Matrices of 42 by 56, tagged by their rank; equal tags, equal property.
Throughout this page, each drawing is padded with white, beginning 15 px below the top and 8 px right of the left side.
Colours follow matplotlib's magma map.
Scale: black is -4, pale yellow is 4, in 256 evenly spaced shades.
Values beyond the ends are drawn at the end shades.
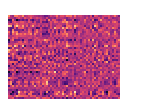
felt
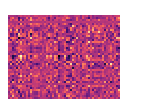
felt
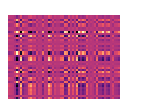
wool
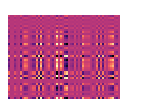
wool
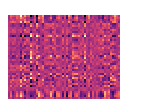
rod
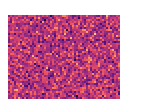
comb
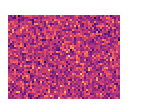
comb
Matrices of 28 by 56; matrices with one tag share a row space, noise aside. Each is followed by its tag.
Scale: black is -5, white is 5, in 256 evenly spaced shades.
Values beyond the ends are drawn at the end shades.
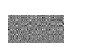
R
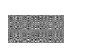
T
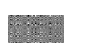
T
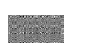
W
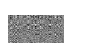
T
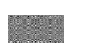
T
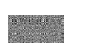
W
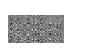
T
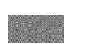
R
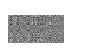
T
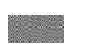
R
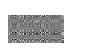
W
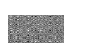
T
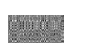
W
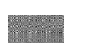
R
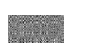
W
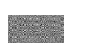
W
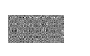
W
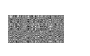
T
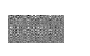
T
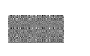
R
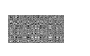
T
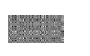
W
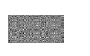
W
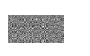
W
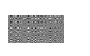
T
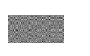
R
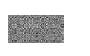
W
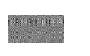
R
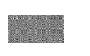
R
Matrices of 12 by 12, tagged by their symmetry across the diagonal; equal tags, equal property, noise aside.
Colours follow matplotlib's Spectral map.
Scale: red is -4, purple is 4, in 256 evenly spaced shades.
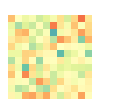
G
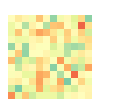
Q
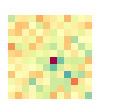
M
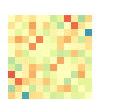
M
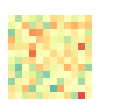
G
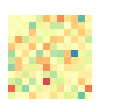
Q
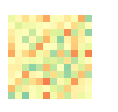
M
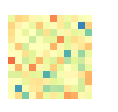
M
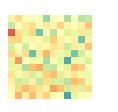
G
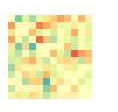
Q
